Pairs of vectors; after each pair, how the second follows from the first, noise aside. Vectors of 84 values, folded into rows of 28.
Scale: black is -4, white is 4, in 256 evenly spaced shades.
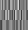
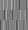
partly zeroed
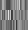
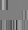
partly zeroed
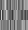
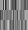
wrapped around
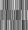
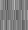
shrunk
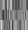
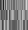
wrapped around
